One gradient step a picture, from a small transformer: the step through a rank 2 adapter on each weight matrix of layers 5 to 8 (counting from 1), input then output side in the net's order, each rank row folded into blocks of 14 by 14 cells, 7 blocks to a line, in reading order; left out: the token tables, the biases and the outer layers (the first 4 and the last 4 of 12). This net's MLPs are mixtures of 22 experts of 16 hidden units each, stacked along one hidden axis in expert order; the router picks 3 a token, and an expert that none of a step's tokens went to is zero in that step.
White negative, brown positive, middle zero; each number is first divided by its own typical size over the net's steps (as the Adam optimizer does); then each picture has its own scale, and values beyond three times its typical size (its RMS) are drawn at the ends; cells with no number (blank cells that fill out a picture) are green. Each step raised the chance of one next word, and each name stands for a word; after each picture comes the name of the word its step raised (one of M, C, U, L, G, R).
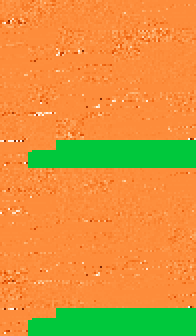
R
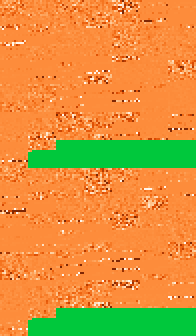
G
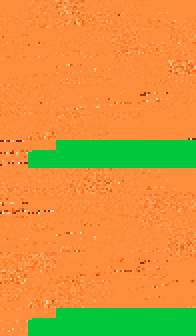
G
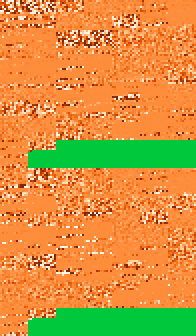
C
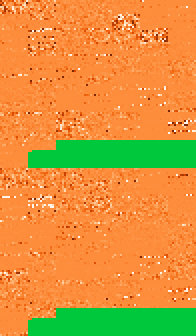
R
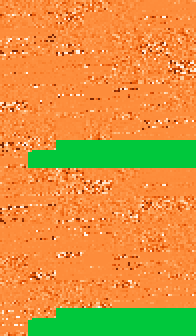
G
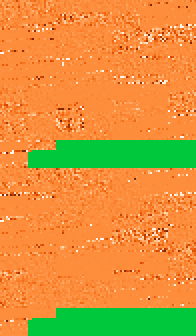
R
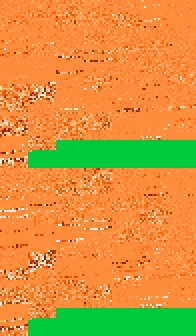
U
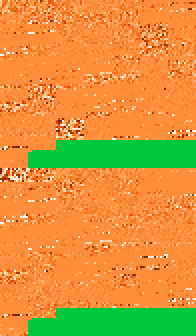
R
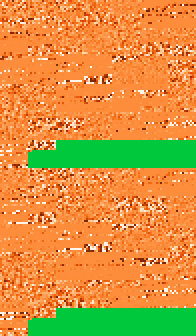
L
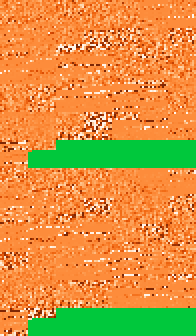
C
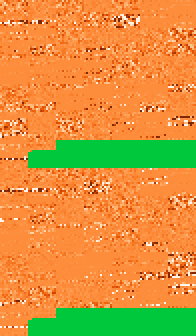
U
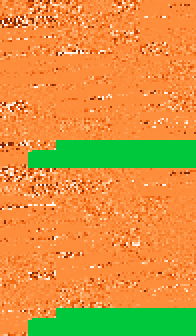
G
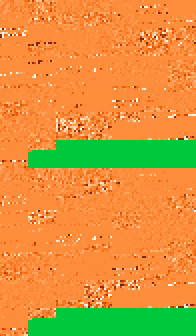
R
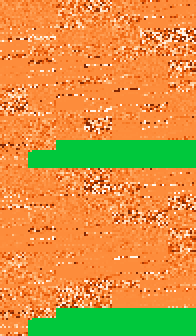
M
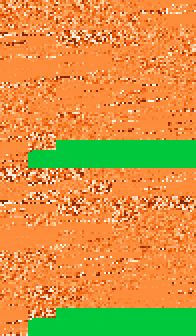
C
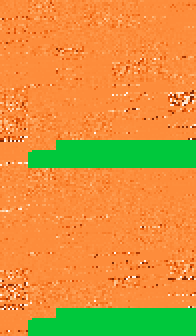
U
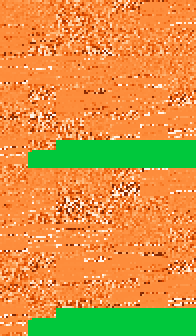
L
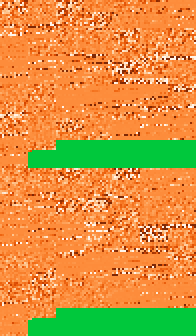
C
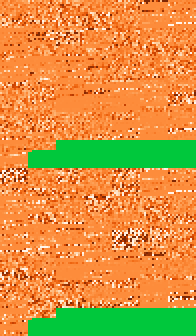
L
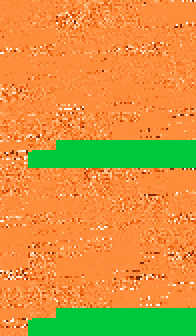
U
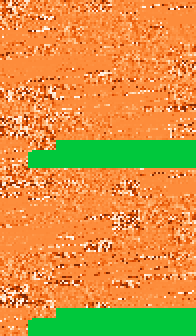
L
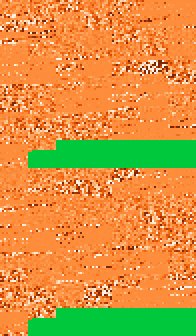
L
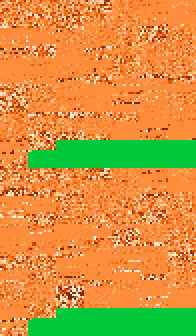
M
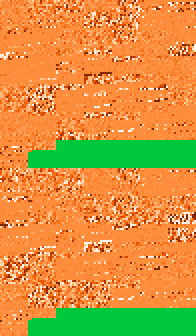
C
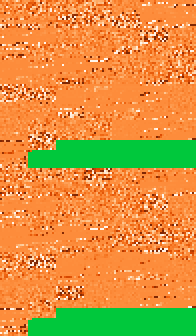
M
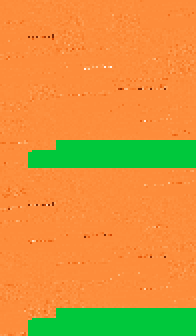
G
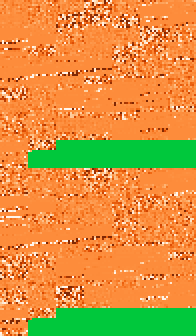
M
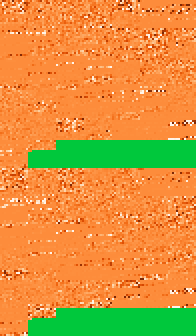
R
